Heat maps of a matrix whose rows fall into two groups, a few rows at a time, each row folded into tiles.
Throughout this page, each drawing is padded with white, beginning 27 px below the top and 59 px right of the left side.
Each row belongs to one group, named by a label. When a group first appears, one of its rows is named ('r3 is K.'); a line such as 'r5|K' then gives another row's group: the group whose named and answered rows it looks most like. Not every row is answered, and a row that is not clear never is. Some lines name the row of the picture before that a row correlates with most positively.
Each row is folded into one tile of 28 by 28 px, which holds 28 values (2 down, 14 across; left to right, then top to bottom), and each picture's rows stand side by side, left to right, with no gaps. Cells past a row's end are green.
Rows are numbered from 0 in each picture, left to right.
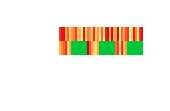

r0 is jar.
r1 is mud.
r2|mud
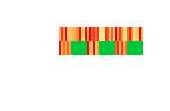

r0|mud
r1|mud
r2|jar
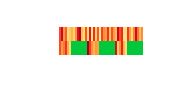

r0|mud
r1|mud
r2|mud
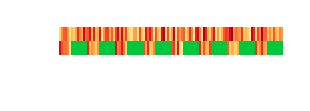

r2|mud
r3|mud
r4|mud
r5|jar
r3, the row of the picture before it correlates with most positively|2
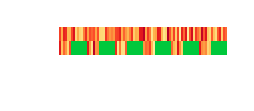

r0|jar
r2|jar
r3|jar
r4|mud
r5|mud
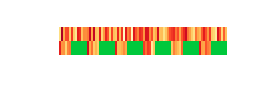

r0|mud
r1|mud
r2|mud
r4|jar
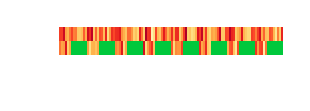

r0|jar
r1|jar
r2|jar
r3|mud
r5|mud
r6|jar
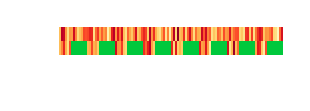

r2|mud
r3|mud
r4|mud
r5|mud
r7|jar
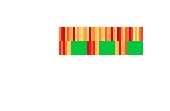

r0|jar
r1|mud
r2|jar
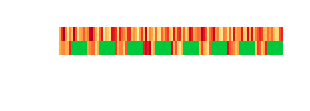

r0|jar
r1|jar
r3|mud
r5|jar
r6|mud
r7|jar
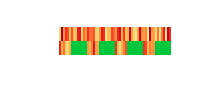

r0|mud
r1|jar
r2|jar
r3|mud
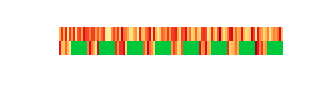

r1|jar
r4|jar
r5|mud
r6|jar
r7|mud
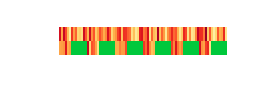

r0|jar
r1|mud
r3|jar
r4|jar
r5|mud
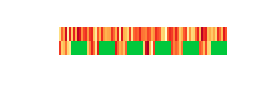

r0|mud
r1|jar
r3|jar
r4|jar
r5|mud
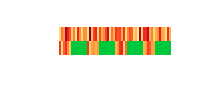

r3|jar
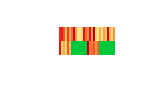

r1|mud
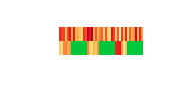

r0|jar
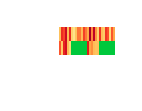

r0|mud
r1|mud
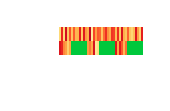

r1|mud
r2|mud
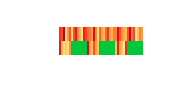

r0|jar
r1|mud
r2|jar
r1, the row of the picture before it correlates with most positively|2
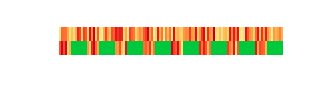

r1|mud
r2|jar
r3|jar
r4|mud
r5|jar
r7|mud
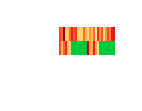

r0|jar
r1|mud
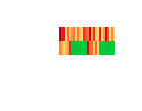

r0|jar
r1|mud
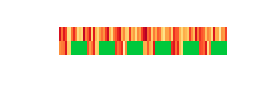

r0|jar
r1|mud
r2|jar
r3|jar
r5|jar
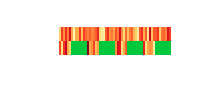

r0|mud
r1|mud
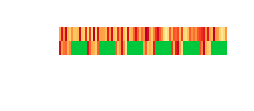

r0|mud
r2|mud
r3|jar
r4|mud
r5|jar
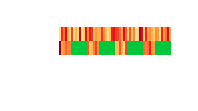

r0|mud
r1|jar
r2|jar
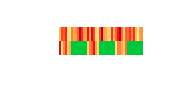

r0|mud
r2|jar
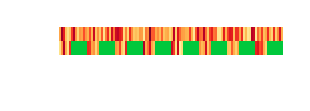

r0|jar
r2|jar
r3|mud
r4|mud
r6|jar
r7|mud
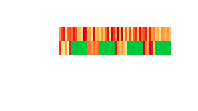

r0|jar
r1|mud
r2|mud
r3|mud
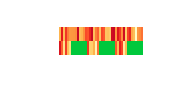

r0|mud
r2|jar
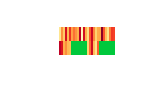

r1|jar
